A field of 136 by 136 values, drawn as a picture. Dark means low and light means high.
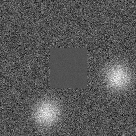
Bumps: two. Calmest part: centre. Histogram: skewed, a long tail of high values. Mirror symmetry: none. Ninth with the highest average: middle right. Odd patch: calmer, in the centre.
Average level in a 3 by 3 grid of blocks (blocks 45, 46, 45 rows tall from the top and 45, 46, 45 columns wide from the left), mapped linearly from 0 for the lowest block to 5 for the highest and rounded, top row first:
000
005
230
